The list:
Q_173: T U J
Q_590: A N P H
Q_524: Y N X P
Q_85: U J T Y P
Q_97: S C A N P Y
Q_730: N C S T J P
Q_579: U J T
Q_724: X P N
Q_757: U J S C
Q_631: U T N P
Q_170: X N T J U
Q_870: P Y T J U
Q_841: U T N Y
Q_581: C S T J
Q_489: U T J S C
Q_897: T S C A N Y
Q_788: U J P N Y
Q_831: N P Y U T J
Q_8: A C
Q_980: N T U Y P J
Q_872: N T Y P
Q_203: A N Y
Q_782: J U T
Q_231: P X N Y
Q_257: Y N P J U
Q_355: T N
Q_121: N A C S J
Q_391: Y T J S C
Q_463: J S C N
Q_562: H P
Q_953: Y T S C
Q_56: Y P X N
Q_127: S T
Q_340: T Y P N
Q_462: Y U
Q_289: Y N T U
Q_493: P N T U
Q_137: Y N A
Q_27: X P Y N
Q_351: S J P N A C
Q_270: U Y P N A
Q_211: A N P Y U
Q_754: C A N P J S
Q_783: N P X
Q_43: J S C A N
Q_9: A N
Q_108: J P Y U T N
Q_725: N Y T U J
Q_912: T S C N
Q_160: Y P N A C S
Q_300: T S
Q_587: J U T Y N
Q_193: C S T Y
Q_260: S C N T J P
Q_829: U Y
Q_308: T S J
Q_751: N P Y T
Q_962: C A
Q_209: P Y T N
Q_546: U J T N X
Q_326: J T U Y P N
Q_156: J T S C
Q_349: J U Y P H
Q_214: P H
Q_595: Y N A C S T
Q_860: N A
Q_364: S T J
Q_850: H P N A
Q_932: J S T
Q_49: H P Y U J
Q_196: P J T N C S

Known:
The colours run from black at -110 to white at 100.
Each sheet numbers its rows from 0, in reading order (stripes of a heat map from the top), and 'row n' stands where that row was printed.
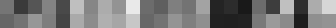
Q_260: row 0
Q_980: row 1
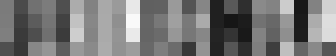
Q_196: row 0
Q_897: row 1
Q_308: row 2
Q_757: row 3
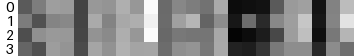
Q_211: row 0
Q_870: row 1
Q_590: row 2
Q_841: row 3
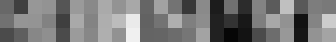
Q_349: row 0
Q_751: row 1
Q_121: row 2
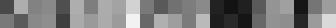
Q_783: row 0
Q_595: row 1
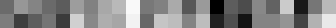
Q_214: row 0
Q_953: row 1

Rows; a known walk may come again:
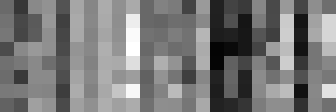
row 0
Q_489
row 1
Q_351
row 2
Q_97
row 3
Q_590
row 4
Q_49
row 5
Q_587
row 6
Q_209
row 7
Q_841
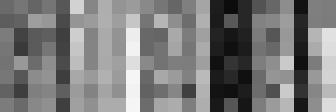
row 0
Q_170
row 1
Q_270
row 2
Q_912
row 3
Q_897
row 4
Q_231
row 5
Q_595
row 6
Q_754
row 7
Q_160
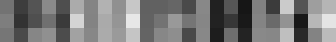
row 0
Q_463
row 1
Q_308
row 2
Q_108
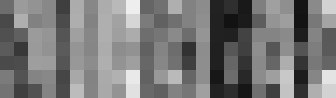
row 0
Q_751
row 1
Q_783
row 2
Q_631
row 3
Q_579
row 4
Q_788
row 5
Q_870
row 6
Q_260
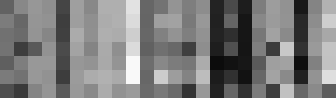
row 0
Q_831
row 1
Q_257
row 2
Q_725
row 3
Q_43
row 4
Q_211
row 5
Q_137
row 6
Q_757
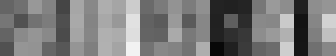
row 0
Q_980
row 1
Q_196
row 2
Q_493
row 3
Q_850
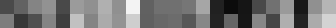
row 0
Q_121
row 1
Q_932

